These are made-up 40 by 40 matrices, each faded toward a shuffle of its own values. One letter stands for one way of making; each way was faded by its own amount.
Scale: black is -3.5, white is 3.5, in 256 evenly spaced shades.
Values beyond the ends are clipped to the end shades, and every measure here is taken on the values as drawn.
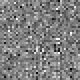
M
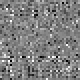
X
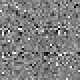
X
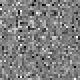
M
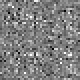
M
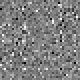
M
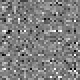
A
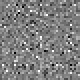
M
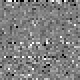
X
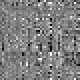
A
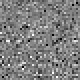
M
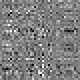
A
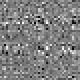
A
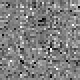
M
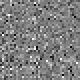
M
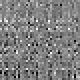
A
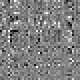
A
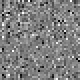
M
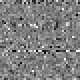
X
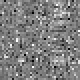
M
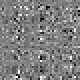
A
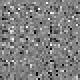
M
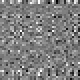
A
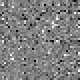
M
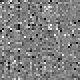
M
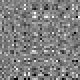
A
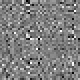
A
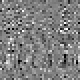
A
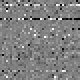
X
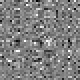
A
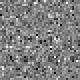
M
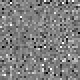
M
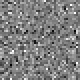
M
